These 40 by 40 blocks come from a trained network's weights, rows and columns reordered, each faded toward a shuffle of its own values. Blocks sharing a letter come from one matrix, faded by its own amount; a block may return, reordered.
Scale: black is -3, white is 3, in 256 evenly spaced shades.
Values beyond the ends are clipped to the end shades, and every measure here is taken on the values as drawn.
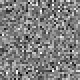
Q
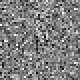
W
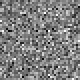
Q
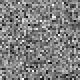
Q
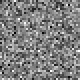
Q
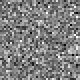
W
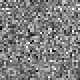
Q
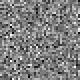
W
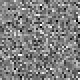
W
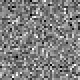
W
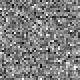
W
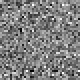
Q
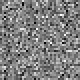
W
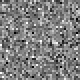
W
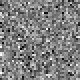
W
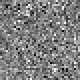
W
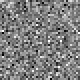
W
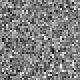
W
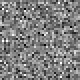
W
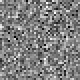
W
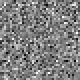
Q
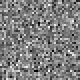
Q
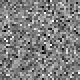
W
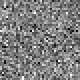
W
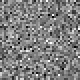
Q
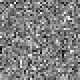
W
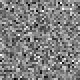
Q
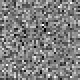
W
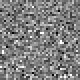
Q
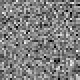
W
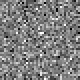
W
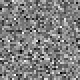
Q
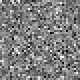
W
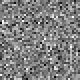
Q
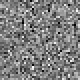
W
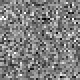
Q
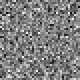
Q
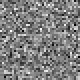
W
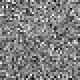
Q
